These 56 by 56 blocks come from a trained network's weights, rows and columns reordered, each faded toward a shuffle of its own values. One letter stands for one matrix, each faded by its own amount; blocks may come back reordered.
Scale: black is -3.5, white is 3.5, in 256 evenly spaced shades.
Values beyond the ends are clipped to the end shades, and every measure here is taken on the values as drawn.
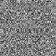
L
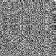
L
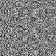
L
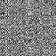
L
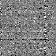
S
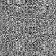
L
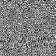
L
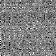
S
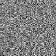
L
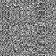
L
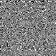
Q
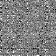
S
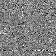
Q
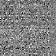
S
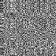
L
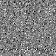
Q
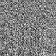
L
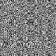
L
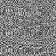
L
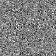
Q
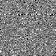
Q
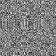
L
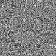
L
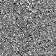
Q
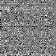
S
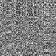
L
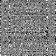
S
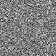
Q
